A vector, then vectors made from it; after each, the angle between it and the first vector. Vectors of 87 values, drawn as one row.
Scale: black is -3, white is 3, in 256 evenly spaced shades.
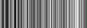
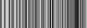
nearly opposite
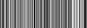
partly aligned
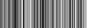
orthogonal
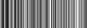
nearly parallel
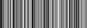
orthogonal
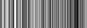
nearly opposite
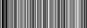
partly aligned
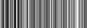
nearly parallel
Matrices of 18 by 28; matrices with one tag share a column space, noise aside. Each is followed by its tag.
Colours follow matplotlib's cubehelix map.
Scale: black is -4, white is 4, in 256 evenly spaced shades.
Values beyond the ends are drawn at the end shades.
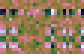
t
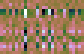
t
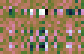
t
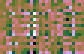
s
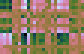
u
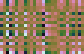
s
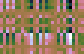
u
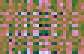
s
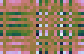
s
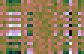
s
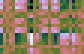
u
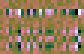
t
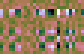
t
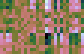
u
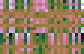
u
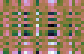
s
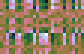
u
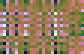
s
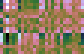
u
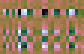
t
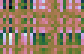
u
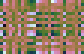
s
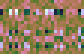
t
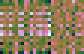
s
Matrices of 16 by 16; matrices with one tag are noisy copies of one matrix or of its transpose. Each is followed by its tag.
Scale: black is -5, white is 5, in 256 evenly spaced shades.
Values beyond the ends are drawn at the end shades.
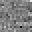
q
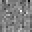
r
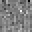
r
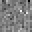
r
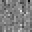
r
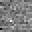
r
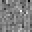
r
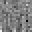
q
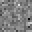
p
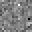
p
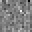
r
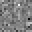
p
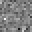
p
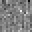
r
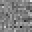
q
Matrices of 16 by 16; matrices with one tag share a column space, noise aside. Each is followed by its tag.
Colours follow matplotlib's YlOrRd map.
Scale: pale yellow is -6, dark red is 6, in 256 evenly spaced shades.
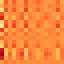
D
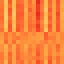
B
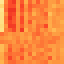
B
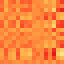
D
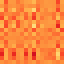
D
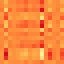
D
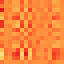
D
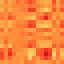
D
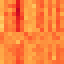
B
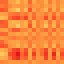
D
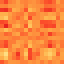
D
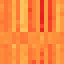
B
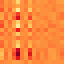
D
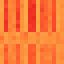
B
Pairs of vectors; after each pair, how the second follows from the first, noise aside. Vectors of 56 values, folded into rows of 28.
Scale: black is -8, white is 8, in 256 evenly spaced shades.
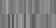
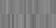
shrunk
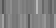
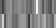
scaled up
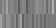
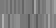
reversed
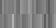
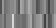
scaled up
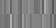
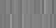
shrunk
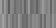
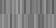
wrapped around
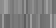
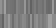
reversed
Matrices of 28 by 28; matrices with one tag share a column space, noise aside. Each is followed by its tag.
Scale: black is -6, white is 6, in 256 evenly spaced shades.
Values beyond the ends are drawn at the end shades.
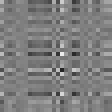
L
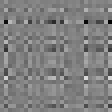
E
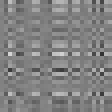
L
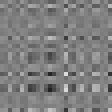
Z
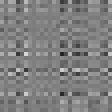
L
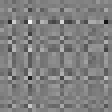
E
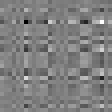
E
